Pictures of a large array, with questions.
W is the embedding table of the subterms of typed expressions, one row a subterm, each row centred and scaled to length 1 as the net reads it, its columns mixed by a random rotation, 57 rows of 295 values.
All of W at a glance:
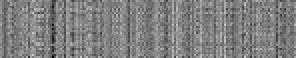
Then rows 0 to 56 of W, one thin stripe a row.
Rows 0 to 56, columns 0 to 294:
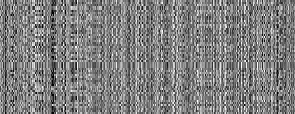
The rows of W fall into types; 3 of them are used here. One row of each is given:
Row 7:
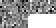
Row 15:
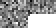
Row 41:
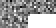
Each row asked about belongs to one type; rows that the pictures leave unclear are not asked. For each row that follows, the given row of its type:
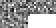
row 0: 41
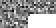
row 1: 15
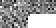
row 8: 15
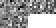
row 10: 41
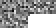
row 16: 15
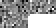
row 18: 7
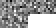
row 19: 41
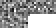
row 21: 41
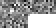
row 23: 7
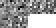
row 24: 41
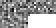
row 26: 41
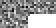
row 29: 15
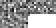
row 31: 41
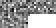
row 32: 41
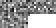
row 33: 41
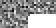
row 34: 15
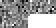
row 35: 7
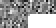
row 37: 7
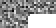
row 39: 15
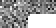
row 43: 15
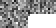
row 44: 15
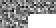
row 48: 15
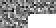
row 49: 15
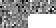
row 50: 7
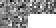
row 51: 41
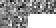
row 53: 41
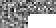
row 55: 41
